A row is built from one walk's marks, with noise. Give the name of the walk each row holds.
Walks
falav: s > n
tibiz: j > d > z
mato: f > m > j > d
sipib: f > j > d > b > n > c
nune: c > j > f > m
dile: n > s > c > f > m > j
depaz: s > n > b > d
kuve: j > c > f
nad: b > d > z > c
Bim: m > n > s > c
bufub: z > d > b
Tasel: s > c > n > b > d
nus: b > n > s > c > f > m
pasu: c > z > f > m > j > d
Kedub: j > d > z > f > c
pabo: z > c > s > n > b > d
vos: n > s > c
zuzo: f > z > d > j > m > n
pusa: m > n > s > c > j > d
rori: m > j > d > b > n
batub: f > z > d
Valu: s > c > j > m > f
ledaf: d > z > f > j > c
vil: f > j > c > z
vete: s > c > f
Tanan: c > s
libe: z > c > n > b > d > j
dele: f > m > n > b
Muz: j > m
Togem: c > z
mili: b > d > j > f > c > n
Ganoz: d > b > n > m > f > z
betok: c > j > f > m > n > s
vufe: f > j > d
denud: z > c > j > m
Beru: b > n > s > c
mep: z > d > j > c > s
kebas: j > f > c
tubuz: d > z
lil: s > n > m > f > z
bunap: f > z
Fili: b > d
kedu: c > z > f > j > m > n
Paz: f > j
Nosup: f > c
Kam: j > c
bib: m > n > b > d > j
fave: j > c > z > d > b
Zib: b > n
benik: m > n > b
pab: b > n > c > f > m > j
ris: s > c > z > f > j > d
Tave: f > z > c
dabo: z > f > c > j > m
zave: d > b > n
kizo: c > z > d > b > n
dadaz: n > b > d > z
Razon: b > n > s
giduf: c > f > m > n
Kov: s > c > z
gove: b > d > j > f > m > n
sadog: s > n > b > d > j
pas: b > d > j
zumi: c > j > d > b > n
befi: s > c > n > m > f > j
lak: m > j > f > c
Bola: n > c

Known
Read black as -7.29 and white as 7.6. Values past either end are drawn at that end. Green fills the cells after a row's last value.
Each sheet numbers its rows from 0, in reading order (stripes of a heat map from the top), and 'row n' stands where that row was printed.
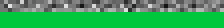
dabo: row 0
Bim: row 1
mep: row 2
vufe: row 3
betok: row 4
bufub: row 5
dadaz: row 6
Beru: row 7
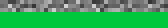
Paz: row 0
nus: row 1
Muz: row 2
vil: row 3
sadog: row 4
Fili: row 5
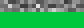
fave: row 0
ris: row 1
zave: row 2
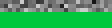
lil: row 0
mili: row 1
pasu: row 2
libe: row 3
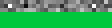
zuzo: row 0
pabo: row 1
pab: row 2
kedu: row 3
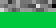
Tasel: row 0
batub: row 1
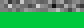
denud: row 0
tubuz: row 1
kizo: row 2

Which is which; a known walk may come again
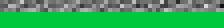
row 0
Nosup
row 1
sadog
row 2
vos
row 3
Razon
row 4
bunap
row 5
lil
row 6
Bola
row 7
tibiz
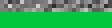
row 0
denud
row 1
Bim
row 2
Zib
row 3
Ganoz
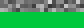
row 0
depaz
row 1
giduf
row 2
Tave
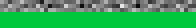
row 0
Kov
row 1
gove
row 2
tubuz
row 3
mato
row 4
Kedub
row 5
Fili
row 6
kebas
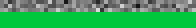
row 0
rori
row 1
kuve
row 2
libe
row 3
nune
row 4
bufub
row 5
zave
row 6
dile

